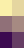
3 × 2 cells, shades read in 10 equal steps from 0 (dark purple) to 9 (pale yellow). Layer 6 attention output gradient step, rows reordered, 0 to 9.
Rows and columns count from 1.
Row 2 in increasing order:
4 5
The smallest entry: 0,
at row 3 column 1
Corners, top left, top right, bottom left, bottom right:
9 8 0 2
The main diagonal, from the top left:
9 5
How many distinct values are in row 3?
2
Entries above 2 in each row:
2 2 0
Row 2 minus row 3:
4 3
